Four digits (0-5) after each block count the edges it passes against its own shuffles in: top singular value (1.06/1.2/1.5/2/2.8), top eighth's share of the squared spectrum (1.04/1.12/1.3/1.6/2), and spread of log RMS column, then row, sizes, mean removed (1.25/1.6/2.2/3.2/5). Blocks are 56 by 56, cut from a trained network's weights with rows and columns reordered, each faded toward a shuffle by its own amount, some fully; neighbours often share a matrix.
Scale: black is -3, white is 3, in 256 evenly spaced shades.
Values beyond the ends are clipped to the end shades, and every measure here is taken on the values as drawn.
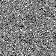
0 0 0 0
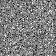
0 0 0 0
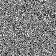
1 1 0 0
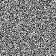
2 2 0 0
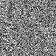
1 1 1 0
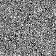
1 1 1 0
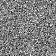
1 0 0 0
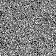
1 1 0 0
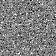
0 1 0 0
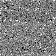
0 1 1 1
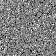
0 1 0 0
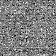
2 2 1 0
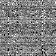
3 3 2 0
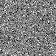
0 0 0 0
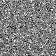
0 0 0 0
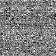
2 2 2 1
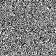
2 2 0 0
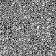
3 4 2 2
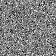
0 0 0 0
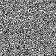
2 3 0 0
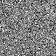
0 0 0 0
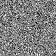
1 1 0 0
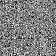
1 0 0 0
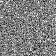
0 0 0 0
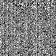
2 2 0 1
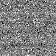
1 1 0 0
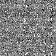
1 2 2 0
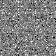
1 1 1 0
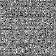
2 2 2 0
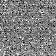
2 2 1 0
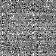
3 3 2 0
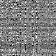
3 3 3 1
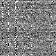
2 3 3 0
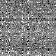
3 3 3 0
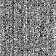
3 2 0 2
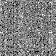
2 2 0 1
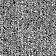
2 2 0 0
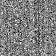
1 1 0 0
